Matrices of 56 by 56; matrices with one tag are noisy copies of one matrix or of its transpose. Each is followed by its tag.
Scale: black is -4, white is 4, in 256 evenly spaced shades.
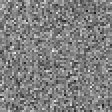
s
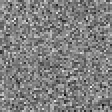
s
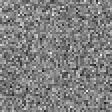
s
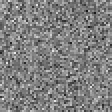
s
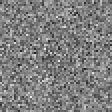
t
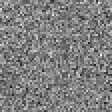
s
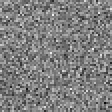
s
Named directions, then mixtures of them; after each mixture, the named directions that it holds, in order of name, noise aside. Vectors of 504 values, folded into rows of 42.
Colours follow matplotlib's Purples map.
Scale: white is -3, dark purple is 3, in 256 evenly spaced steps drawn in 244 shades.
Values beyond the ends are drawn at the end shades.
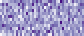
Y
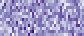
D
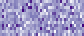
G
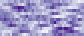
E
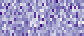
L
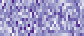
D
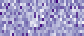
L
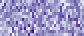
D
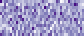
D, Y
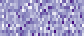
G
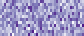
D, G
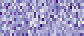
L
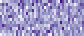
Y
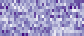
E, L
